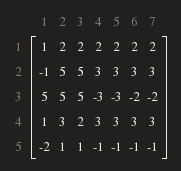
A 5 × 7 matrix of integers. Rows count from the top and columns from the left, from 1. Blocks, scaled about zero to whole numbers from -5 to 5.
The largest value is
5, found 5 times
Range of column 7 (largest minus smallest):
5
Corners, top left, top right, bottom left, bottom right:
1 2 -2 -1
